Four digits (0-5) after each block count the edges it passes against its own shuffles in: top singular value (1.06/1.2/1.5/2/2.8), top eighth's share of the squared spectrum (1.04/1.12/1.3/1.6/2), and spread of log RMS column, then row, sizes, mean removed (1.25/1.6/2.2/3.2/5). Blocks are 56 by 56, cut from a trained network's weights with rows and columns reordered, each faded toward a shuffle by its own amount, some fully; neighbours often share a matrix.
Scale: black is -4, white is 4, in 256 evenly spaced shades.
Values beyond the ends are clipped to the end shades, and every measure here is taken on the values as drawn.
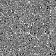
3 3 1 1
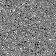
0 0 0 0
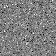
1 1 0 0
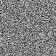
0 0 0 0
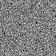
0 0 0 0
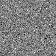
0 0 0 0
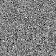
3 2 0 1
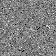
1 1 0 0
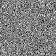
3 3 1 1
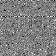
3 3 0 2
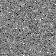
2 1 0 0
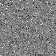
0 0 0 0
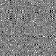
4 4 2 2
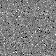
1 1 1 0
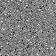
0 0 0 0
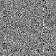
3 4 2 2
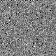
2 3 1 1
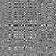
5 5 3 3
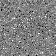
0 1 0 0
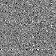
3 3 1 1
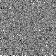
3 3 1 1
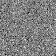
2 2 0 1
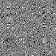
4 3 2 1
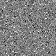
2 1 0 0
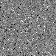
1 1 0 0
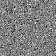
2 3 1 0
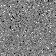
1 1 0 0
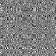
4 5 2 3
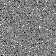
0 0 0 0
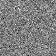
2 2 0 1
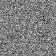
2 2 0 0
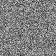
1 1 0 0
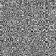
4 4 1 2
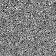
1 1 0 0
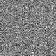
3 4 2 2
